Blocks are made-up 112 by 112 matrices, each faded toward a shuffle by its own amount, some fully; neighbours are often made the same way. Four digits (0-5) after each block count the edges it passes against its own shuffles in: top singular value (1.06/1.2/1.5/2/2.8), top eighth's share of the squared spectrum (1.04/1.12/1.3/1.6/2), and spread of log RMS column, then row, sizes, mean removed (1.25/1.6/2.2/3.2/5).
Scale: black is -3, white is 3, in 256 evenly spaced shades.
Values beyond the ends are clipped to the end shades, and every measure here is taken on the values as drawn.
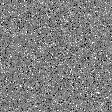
1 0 0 0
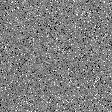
0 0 0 0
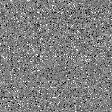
3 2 1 2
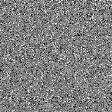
3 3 1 2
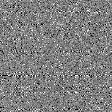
4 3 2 3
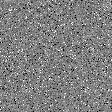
2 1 0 0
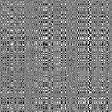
5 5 5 4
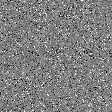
0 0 0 0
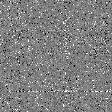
2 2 2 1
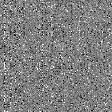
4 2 2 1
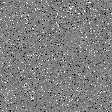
0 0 0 0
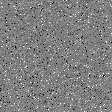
0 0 0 0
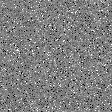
1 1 0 0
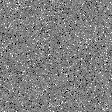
1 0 0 0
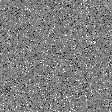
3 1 1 0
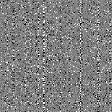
4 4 3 2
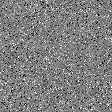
1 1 0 0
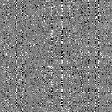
5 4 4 2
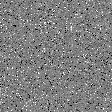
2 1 0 0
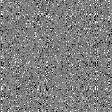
4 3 3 1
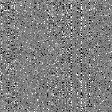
4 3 3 1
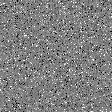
2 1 0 0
